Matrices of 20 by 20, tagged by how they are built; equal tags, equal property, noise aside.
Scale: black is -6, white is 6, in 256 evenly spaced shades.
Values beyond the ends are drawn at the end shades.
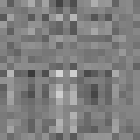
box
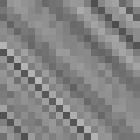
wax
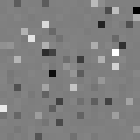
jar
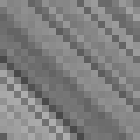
wax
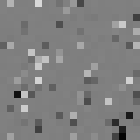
jar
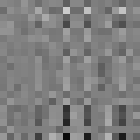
box
